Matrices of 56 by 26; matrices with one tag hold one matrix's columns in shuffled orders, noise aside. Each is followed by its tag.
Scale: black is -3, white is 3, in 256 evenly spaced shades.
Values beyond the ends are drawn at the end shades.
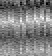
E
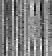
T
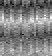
E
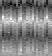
E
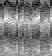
E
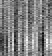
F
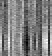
F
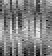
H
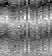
E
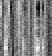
T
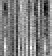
T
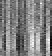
F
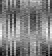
H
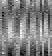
H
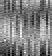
H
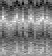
E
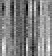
T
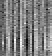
F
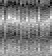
E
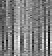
F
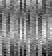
H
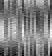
H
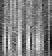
F
